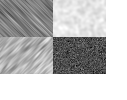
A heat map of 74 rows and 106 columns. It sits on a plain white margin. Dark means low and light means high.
It is made of 2 by 2 panels. Panel 1,1: middling, slanting down to the right. Panel 1,2: very high, blotchy, faint in contrast. Panel 2,1: high, slanting up to the right. Panel 2,2: low, fine-grained.
